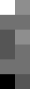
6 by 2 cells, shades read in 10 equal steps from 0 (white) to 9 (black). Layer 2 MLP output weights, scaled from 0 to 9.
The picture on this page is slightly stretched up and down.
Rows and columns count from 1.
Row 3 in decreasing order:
6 4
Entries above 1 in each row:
1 2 2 2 2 2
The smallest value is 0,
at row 1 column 1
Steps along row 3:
down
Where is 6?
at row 3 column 1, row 4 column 1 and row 6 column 2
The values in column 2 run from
4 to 6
